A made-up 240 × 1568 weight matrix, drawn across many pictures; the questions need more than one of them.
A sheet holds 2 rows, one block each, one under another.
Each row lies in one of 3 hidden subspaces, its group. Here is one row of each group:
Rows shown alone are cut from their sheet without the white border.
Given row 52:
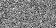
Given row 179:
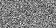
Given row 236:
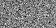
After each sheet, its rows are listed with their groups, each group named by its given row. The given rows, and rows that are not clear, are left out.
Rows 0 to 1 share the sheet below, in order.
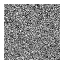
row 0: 52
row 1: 236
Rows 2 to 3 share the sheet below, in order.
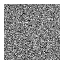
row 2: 236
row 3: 179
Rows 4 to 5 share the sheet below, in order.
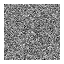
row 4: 179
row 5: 52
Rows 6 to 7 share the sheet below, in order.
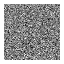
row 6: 236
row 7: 179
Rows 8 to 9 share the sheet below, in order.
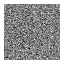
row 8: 179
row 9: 236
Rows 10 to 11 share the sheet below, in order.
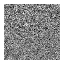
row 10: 236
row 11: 52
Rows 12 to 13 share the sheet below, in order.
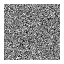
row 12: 236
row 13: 236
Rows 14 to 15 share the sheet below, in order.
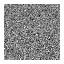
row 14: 179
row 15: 52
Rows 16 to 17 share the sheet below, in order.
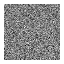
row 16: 179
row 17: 52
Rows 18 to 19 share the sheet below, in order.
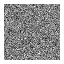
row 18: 52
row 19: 179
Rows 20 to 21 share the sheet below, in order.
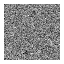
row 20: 179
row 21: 236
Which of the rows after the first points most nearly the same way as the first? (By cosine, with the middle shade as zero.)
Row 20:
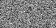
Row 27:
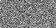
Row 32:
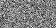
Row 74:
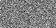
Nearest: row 32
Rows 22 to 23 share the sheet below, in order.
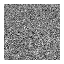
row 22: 179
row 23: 52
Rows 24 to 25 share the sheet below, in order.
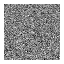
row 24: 179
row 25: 52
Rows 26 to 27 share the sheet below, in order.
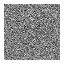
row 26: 179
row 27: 179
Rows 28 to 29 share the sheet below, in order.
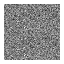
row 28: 179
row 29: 179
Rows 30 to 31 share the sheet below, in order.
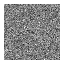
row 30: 179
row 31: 52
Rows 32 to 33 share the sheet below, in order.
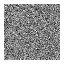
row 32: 52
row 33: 52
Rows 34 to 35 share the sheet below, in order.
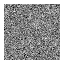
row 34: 52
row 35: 179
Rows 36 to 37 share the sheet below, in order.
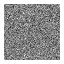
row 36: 236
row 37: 179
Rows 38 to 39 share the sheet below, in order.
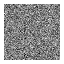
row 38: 52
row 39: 179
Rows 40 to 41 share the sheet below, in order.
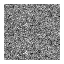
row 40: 236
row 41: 236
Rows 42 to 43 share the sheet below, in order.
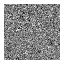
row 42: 236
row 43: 236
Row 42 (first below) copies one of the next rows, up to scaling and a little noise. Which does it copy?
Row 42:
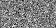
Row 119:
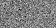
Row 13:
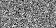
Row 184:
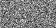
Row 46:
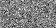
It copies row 13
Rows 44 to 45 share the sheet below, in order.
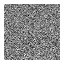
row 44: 179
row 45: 179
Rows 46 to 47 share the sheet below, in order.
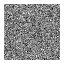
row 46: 236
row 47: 52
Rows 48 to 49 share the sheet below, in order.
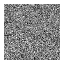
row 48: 52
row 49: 236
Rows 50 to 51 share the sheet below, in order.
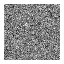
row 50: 236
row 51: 52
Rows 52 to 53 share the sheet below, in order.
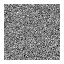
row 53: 179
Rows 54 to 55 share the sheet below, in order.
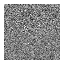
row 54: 179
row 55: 179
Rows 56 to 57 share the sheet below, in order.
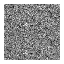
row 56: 236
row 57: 236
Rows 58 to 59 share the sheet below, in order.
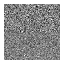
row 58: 52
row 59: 179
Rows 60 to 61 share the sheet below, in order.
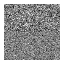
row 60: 236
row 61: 179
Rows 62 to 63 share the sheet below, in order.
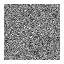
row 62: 179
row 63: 52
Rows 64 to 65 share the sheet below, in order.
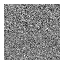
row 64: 236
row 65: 179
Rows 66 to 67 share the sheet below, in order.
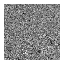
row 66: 236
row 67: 236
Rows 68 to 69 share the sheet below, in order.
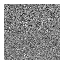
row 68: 236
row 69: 179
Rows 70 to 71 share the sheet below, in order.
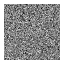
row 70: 236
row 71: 236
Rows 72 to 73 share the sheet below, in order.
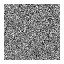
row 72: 52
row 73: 52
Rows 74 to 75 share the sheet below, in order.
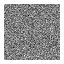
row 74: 179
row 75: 179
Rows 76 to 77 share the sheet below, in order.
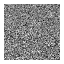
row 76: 236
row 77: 236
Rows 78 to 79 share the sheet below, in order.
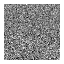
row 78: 236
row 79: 236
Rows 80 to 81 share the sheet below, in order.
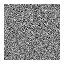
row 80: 179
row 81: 52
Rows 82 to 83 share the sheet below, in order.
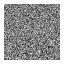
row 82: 179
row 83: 236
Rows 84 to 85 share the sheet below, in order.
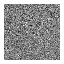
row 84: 236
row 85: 52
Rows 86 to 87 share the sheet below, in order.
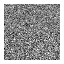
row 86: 236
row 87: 52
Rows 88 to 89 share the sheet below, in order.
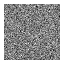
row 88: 52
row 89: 179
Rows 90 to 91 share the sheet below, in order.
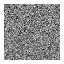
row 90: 52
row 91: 52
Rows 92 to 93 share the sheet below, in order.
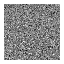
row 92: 236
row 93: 236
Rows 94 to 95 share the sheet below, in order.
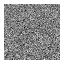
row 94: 179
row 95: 52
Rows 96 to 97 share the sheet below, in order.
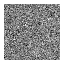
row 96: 236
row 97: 52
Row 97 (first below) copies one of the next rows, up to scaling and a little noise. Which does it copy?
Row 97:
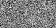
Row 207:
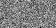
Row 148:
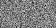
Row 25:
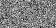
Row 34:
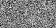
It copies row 34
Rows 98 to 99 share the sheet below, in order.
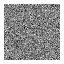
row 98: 179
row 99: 52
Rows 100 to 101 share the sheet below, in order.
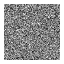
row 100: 236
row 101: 236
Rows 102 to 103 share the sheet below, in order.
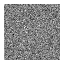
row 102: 179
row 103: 236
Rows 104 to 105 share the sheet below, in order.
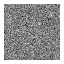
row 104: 236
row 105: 179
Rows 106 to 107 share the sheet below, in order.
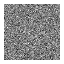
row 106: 52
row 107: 179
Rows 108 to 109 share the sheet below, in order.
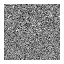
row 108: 236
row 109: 52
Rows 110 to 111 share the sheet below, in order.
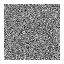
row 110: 179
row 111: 52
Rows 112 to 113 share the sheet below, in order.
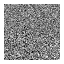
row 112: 179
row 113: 236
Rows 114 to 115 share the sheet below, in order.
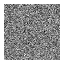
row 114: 52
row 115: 179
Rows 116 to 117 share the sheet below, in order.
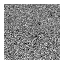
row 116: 236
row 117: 179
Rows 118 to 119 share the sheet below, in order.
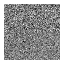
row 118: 179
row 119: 236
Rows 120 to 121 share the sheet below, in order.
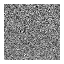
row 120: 52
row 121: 179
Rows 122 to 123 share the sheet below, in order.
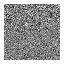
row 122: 236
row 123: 179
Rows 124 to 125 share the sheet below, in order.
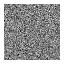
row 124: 52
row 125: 236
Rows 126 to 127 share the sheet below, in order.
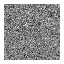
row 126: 236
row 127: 179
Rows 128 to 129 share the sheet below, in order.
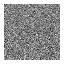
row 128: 179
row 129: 52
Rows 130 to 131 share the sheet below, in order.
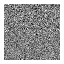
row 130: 179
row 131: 52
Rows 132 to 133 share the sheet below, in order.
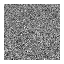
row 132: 179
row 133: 52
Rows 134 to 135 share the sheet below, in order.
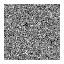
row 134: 236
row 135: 236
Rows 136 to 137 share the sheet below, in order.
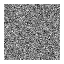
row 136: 52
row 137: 52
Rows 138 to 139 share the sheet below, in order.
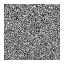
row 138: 52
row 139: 179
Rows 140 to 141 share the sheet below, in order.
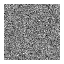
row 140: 52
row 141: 236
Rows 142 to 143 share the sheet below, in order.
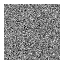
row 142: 179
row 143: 236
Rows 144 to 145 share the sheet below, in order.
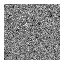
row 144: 236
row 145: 52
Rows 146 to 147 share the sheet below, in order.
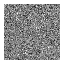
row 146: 52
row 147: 236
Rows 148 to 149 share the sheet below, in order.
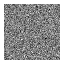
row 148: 52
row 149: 179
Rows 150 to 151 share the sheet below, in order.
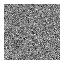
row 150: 52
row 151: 52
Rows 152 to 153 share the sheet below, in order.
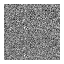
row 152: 179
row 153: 179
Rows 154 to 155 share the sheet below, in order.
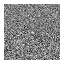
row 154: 179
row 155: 52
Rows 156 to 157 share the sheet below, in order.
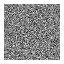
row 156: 52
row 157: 236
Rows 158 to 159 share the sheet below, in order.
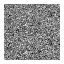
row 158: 236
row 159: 236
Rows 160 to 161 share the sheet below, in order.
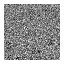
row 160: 179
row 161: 236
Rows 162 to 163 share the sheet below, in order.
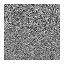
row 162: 52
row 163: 179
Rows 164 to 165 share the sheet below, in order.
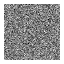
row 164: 52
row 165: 179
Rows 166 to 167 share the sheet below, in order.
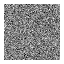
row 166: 52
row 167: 179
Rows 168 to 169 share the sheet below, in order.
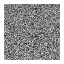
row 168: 179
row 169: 179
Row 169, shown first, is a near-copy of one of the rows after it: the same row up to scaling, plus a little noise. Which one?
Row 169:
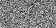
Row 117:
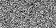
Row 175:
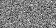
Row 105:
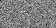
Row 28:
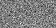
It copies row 117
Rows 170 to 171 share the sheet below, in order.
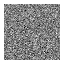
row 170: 179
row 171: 179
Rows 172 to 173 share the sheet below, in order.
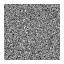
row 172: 179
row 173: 236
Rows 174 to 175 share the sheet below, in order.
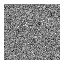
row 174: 236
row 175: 179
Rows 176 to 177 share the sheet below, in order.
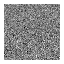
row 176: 179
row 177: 52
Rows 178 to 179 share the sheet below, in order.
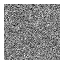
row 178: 52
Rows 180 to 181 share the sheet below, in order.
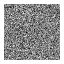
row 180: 236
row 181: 236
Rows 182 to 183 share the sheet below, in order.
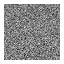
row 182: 179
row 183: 179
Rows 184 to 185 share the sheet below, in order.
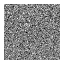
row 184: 236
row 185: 236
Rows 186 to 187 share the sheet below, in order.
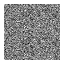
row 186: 179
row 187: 179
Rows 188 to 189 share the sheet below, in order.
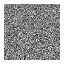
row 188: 179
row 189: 52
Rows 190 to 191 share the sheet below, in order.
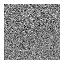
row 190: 179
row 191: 236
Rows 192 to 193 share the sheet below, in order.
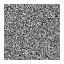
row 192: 236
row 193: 236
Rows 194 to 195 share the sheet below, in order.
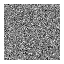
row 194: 179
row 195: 236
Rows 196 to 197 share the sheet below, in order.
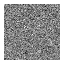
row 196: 179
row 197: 236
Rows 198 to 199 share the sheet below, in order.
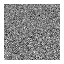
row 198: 179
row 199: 52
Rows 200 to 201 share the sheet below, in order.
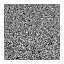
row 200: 236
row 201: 236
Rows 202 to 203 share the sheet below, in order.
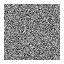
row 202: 52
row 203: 179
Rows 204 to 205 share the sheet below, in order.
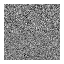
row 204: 52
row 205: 179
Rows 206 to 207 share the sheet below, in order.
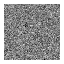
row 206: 236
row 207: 52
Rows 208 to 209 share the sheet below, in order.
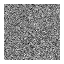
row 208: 52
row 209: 179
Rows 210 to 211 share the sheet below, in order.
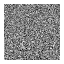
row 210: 52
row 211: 236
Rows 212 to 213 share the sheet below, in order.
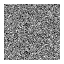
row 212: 236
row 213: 236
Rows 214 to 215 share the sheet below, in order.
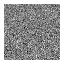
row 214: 179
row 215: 52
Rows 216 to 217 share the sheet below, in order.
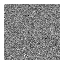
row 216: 179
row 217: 179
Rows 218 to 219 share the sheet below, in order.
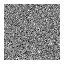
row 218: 52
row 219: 236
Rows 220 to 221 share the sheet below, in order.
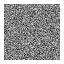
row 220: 179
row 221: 179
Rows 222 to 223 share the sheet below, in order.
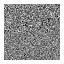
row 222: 236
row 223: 179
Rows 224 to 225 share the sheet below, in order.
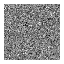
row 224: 236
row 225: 236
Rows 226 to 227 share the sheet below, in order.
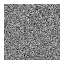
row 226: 52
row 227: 179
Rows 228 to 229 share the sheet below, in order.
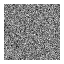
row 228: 52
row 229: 52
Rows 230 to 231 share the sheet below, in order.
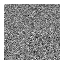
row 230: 179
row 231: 52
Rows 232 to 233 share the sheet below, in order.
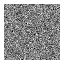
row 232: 52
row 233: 52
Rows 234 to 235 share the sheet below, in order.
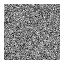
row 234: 52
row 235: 52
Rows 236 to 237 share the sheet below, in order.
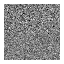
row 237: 52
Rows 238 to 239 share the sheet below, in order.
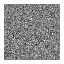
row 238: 236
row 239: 52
